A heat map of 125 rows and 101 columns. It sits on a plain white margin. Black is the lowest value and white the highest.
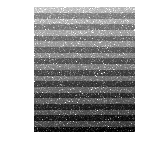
There is an overall slope up to the top. The values follow a bell shape. Horizontal stripes repeat 11 times down the table.
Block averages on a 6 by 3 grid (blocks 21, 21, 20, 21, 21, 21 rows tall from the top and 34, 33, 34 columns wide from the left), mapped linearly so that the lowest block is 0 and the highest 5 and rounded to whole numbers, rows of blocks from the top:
555 | 444 | 333 | 222 | 111 | 000
